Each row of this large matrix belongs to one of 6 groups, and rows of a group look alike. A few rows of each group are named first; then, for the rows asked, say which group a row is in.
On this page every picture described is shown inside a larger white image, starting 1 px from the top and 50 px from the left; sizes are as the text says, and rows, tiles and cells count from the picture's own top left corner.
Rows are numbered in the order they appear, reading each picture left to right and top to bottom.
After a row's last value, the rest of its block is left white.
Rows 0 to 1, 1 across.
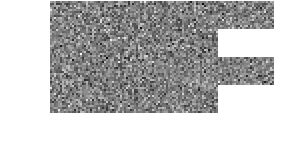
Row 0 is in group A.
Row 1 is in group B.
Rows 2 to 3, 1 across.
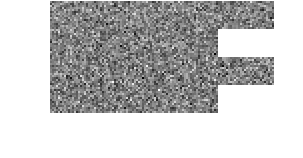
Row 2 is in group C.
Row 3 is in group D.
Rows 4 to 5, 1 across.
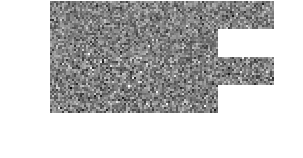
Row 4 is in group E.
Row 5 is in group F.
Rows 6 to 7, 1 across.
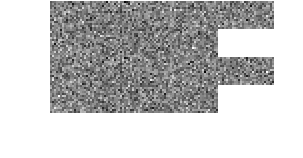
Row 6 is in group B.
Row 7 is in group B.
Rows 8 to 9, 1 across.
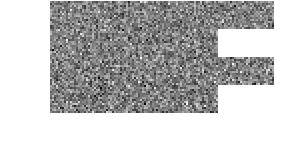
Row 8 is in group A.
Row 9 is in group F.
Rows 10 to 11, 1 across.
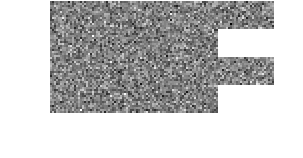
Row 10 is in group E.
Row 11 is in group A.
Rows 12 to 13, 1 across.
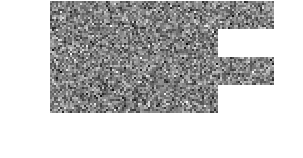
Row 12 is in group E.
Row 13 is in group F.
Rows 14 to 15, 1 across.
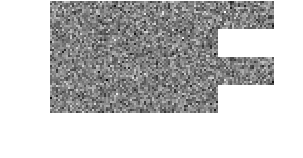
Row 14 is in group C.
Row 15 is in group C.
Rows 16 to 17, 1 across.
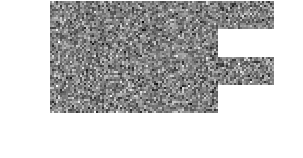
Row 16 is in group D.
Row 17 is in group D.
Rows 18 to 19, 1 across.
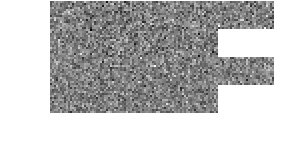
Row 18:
B
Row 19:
F
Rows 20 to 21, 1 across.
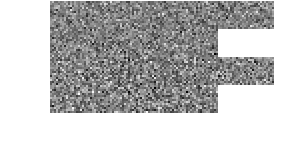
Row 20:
D
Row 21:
A
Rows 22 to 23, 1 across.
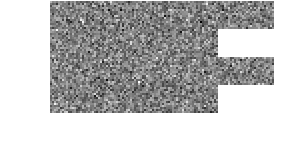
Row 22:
D
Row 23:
F
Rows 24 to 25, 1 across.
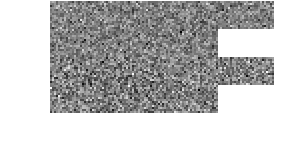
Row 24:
D
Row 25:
B
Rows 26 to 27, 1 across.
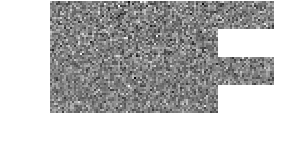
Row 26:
A
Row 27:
F
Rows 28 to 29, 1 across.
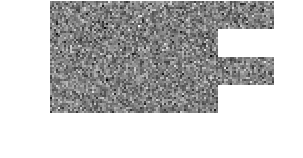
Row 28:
F
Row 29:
C
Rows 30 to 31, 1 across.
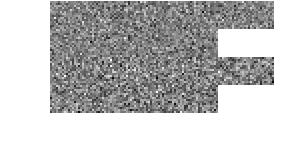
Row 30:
A
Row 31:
C
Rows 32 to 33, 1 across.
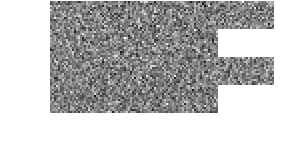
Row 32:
A
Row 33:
F
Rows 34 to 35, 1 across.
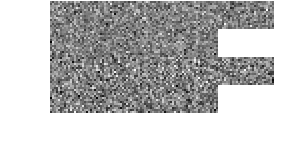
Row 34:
C
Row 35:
C
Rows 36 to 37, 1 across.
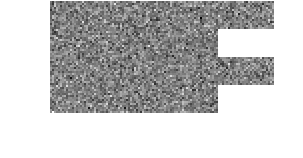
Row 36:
E
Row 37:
D
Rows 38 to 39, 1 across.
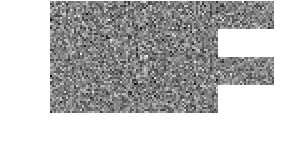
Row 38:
A
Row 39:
A
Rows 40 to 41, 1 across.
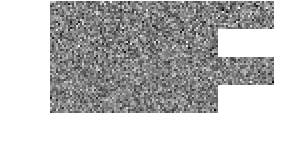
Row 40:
D
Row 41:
C
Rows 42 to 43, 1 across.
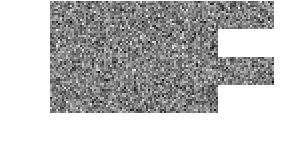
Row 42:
D
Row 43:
C
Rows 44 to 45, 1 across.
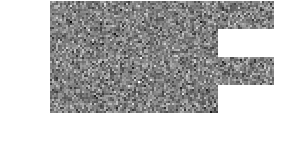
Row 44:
D
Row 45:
F
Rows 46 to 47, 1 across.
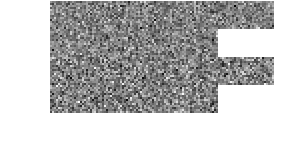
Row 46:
A
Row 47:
D
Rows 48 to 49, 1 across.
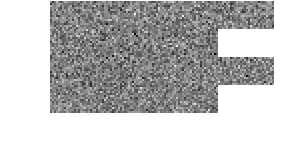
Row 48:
C
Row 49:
B
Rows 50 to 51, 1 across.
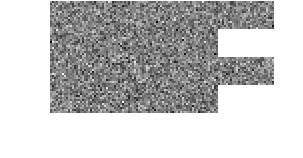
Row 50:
C
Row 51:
E
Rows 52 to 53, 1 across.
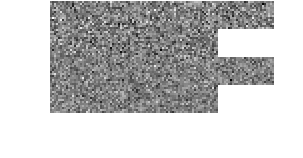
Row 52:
E
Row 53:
E
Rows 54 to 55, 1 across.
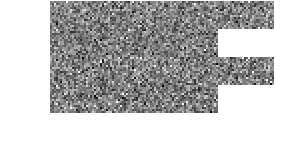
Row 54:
F
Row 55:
F
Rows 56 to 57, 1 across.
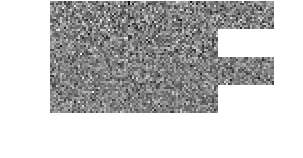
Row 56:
A
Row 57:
E
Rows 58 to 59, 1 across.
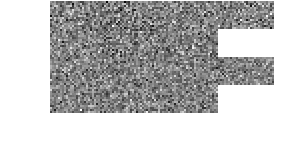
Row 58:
B
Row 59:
A
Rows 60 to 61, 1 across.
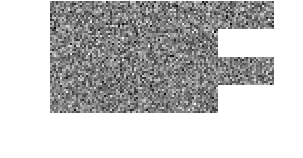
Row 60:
E
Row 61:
B
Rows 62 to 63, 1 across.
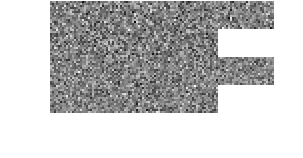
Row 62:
F
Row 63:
A
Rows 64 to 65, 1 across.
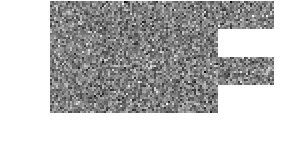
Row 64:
B
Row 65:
F
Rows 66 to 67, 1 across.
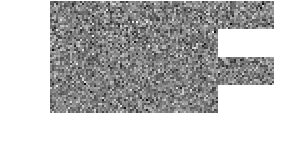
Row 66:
E
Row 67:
D
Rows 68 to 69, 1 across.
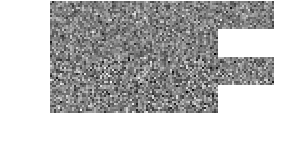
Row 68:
C
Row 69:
A
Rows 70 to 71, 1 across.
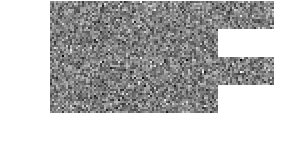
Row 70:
F
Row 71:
F
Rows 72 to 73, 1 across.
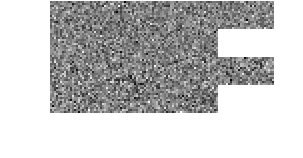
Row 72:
B
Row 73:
E
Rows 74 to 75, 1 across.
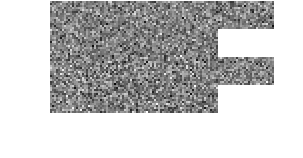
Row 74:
C
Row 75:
A
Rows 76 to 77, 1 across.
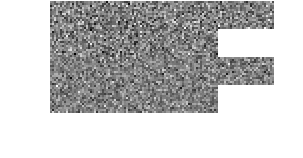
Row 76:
B
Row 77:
D
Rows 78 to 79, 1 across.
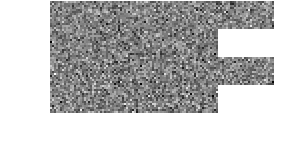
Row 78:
C
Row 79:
A
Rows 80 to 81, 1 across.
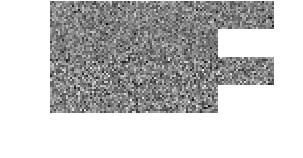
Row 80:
C
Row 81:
A
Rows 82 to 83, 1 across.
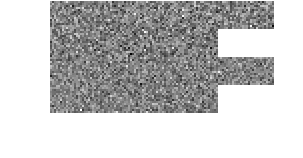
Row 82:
C
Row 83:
A
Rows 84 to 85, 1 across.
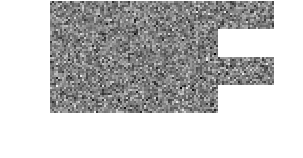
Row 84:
C
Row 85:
D
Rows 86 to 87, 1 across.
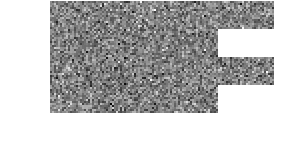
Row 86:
F
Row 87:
B
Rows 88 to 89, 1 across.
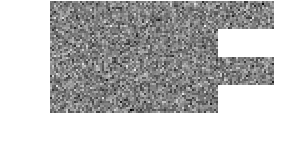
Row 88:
E
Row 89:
C
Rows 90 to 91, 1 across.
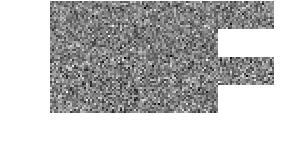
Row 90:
E
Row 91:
B
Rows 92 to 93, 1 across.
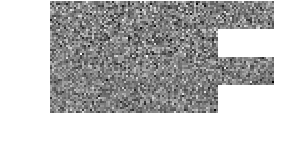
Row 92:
A
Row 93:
C
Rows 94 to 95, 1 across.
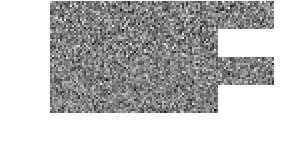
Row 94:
D
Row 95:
C
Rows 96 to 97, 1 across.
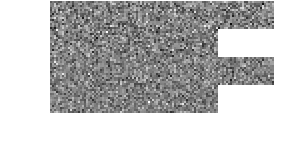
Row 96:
E
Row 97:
E
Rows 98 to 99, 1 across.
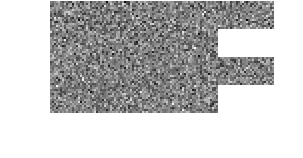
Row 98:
B
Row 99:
D
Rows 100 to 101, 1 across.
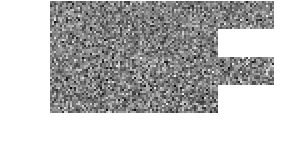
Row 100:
B
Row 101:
F
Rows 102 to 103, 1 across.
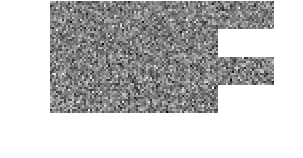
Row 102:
D
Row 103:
E
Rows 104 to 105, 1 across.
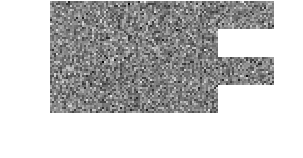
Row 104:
A
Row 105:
B
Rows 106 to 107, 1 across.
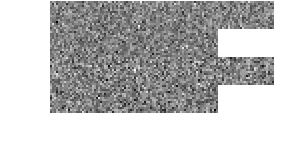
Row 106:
F
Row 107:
C
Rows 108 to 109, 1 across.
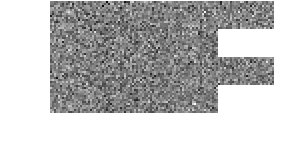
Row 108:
B
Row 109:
B
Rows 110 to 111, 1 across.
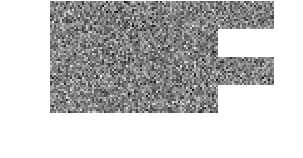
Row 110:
B
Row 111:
A
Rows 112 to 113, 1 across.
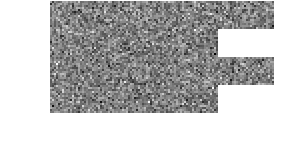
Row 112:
C
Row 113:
E
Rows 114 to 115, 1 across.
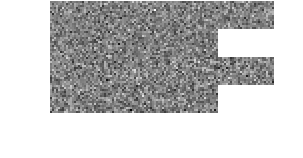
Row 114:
F
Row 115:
C
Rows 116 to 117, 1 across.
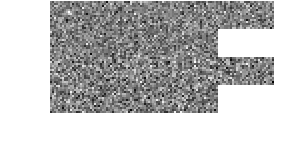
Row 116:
B
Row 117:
C
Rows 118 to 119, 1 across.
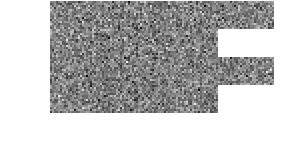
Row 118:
A
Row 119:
B
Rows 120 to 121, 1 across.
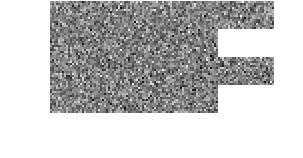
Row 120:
F
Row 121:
D
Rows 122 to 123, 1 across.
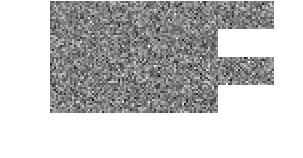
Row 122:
E
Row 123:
E
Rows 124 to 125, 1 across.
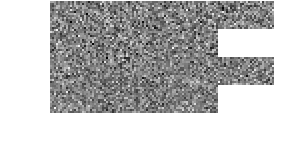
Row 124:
D
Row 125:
B
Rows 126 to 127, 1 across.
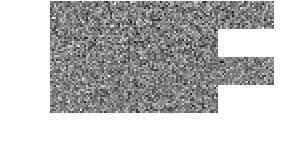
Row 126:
E
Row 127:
A
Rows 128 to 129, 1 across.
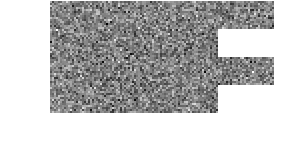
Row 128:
C
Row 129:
B
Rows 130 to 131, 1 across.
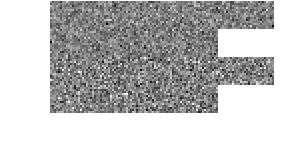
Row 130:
C
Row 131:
A
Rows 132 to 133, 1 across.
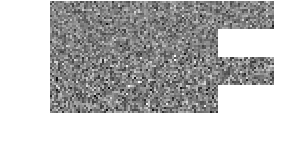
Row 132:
C
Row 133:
F
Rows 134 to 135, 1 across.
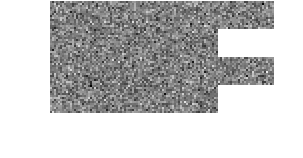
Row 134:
E
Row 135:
B
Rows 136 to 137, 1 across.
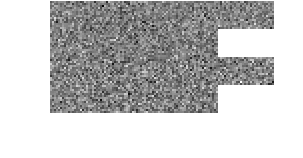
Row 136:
B
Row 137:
A
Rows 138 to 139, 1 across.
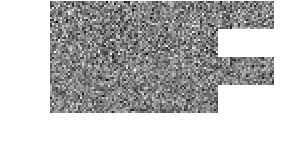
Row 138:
B
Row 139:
C
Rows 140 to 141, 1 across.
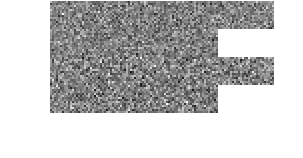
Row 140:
A
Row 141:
F
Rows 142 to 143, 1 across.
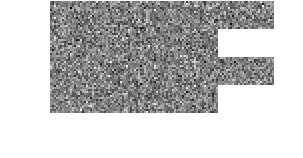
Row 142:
E
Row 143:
A
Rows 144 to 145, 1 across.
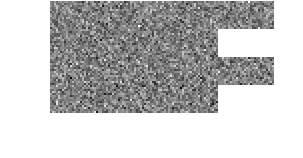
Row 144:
F
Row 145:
D
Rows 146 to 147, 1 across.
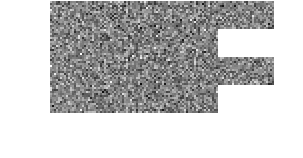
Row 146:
A
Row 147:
A
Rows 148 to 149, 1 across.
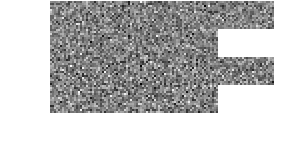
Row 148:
A
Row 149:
A
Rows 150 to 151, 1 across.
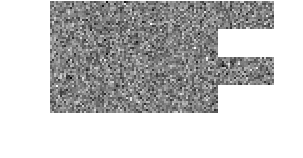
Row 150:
B
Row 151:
D
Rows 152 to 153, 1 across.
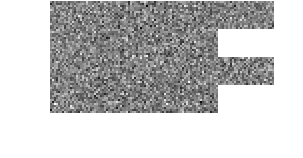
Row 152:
A
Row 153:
F
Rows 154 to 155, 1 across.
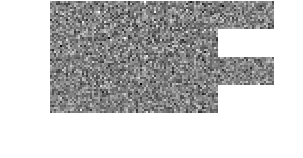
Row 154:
A
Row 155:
A
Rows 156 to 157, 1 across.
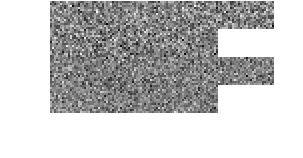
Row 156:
C
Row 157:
B
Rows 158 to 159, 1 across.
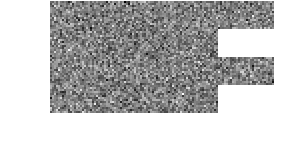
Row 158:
B
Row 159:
C
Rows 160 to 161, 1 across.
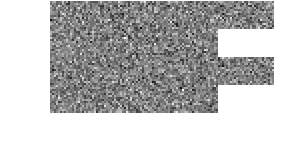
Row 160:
A
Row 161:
D
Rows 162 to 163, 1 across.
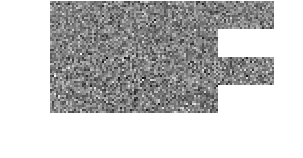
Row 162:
A
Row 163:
B
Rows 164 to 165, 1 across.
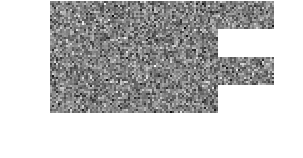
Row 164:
A
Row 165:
E
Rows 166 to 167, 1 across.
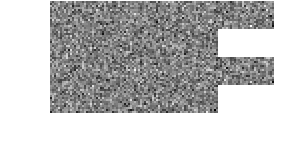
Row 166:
C
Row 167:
C
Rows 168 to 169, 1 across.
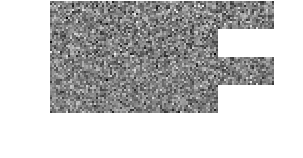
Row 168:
C
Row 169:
C
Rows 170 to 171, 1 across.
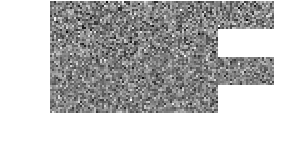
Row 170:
B
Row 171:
D
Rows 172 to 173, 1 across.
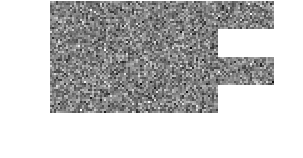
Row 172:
D
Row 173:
A
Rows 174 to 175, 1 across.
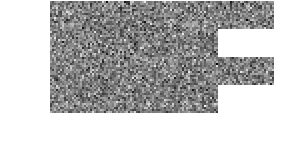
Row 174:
B
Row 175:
F
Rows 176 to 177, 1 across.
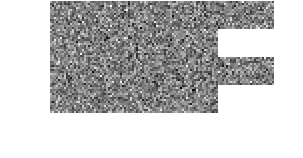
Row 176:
A
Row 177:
D
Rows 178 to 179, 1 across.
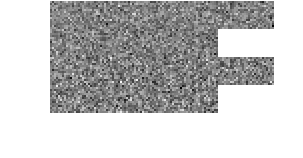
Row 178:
C
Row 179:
D
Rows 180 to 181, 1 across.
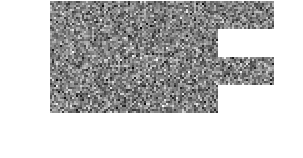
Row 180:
A
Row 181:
F
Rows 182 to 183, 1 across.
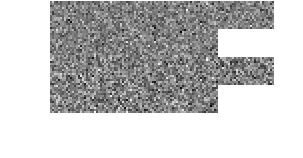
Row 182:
D
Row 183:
D
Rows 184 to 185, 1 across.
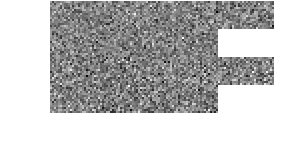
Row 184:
C
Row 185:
B
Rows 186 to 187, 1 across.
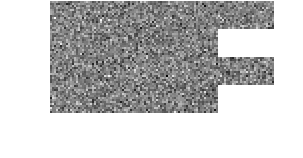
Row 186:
A
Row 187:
C
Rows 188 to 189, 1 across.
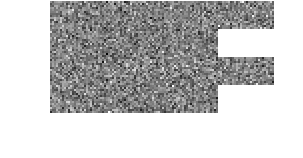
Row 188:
B
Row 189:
C
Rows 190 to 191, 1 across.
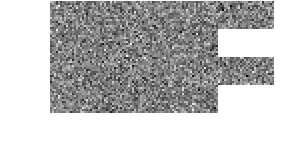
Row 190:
D
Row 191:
B
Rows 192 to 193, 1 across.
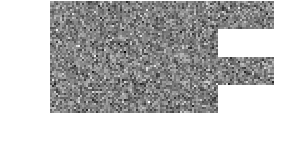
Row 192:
D
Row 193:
E
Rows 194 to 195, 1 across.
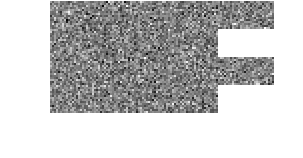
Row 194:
B
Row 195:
A
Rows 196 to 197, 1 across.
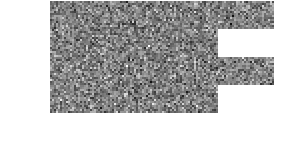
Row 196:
E
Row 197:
A
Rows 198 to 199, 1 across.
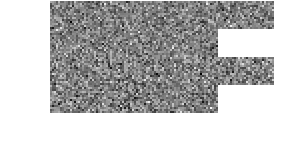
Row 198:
D
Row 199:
E
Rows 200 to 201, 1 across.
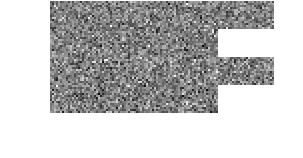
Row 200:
E
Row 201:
F
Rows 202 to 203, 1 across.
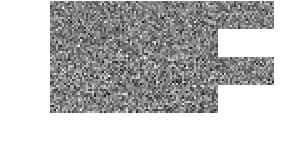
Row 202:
D
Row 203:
A
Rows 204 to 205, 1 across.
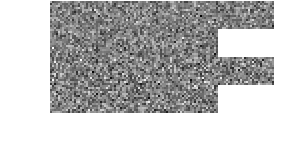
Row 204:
C
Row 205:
E
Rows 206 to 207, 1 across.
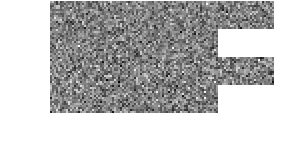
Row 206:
D
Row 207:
C
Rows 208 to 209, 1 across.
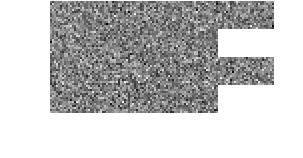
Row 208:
C
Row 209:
E
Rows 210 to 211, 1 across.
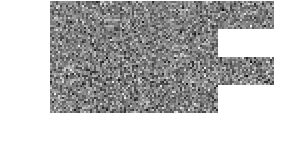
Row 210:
D
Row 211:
B
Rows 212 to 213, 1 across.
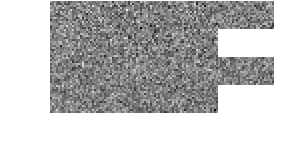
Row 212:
A
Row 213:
C
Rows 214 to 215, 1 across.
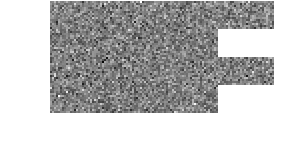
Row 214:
F
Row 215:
B
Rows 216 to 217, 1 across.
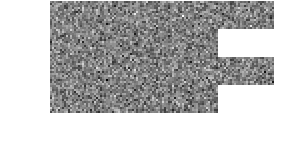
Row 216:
C
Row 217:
C
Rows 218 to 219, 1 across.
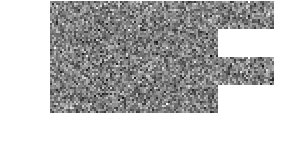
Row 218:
F
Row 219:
F
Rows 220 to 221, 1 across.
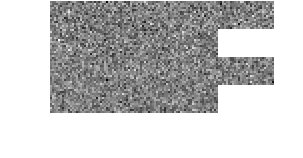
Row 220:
B
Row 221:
C
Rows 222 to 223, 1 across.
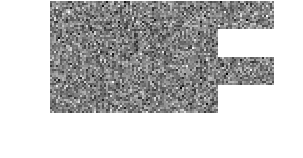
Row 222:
B
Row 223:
D
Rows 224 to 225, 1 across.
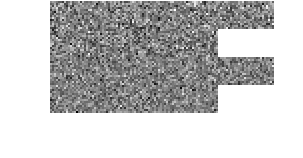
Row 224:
E
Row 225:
D
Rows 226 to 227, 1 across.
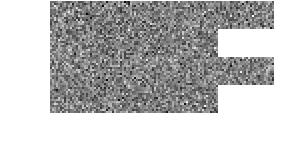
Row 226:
B
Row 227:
F
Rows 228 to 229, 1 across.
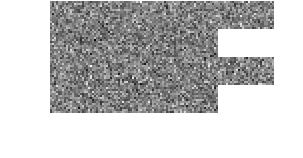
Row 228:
F
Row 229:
E
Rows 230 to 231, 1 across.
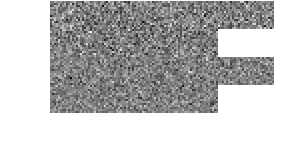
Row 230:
B
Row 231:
D
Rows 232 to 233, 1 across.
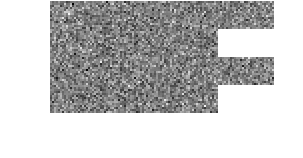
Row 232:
B
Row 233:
F
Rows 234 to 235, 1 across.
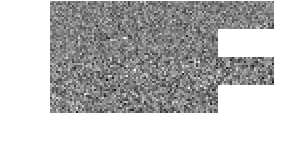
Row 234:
A
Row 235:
C
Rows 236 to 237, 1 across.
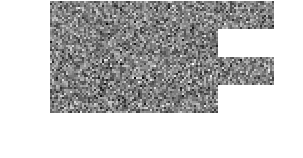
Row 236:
C
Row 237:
F
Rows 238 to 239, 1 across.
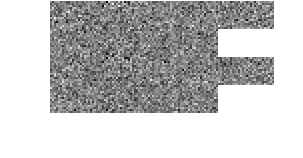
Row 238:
B
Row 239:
B
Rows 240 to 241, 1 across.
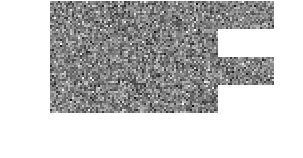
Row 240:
A
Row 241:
E
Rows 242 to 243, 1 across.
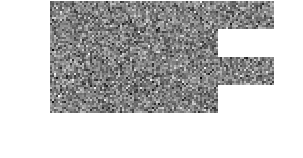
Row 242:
E
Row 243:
B
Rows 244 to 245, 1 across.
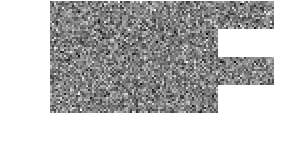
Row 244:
F
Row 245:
A
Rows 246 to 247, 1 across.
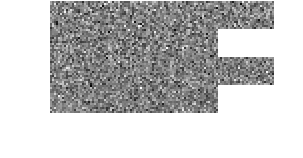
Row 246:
F
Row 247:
B
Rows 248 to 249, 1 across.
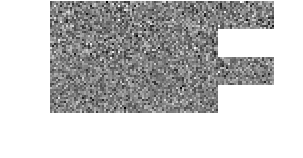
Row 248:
B
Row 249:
D
